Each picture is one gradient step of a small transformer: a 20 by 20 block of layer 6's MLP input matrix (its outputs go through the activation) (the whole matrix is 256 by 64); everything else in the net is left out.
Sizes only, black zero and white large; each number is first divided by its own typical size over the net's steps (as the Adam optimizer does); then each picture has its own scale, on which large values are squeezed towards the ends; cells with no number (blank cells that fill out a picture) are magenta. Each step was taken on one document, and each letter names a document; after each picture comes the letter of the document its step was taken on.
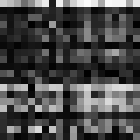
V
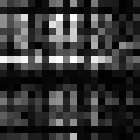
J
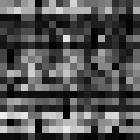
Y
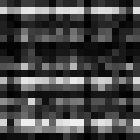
Y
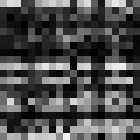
V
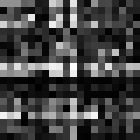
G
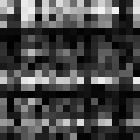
Y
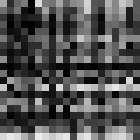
V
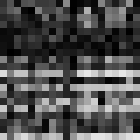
V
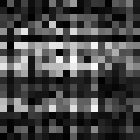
J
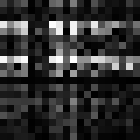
J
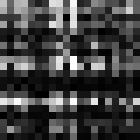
G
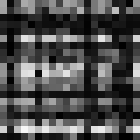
Y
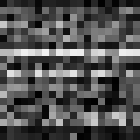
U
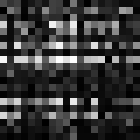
G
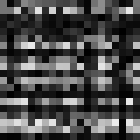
Y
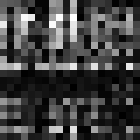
G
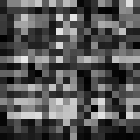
U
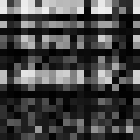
Y
